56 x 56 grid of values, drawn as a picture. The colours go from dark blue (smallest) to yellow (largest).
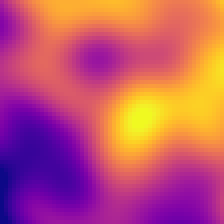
There are no regular stripes. The ninth with the lowest average is the bottom left. The field is smooth, with broad soft blobs. There is an overall slope up to the top right. There are no lone odd cells.
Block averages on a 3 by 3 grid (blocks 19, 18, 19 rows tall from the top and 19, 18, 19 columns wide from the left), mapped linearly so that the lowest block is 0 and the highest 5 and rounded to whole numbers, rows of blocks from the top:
334 / 145 / 022
